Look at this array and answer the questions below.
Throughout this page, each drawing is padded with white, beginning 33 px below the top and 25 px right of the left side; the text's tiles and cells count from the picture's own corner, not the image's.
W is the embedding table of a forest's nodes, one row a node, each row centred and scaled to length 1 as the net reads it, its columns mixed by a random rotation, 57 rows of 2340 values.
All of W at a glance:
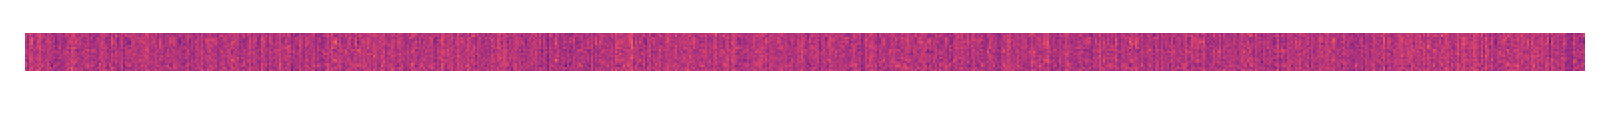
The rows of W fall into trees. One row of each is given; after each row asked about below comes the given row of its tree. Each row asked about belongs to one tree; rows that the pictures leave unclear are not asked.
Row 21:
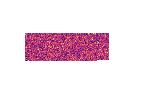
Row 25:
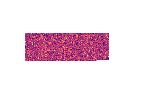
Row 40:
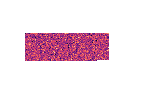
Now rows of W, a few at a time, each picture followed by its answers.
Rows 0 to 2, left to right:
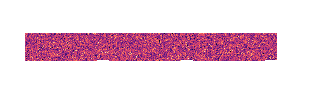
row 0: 21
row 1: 25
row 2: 40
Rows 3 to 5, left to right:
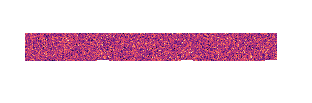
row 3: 25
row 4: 21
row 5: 21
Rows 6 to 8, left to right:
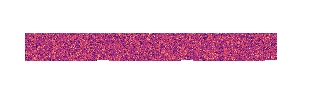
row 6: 40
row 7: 40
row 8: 25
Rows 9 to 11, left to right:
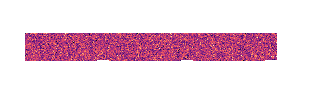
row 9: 40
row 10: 40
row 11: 25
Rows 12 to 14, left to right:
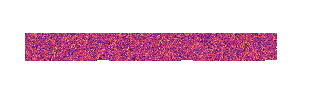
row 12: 40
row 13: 40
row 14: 40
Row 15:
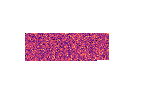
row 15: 40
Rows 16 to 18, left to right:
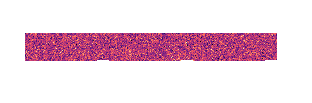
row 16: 40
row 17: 25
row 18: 40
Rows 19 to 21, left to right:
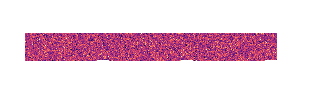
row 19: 25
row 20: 21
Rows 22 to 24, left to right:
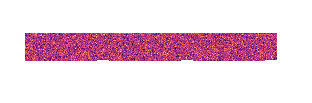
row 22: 40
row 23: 40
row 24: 25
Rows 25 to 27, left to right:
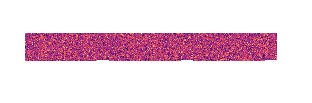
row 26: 21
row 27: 21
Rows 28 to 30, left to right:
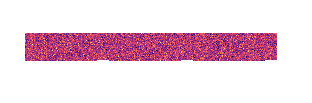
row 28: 25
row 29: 21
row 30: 40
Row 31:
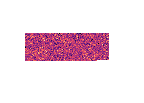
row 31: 25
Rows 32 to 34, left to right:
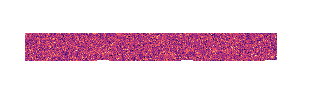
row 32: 21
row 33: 40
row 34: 25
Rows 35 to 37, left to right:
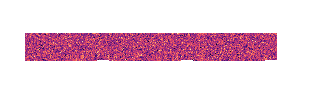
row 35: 21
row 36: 21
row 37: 40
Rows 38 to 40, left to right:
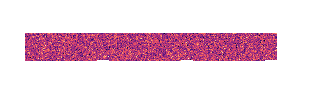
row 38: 25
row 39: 25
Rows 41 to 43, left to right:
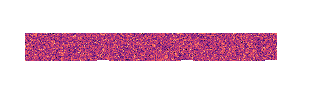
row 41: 40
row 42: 21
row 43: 40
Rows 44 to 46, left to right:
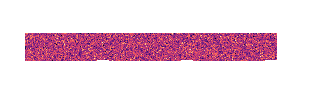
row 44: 25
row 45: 21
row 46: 25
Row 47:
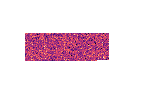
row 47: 25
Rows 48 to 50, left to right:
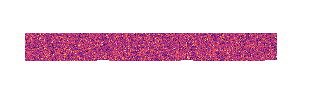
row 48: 25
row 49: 25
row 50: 25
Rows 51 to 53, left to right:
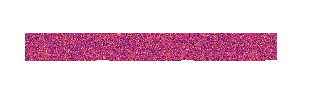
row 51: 25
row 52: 40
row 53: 40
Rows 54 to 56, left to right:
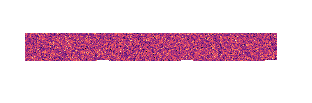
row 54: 21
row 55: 40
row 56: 25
